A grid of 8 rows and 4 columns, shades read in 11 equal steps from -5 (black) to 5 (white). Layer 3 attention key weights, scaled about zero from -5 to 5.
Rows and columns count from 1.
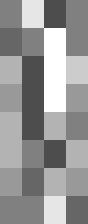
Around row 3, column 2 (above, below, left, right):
0 -2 2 5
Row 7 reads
1 -1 2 1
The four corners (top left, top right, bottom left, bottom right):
0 0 0 -1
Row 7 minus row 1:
1 -5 4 1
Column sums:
7 -3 19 6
